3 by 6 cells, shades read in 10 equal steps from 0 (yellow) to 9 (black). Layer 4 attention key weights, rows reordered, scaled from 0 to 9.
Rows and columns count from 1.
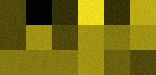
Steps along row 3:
same same down up up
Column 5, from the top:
7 4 5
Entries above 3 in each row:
4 3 5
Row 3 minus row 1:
-2 -5 -3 3 -2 4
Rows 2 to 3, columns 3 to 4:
6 3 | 4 3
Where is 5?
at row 3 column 5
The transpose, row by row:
6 6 4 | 9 3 4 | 7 6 4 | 0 3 3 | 7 4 5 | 2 3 6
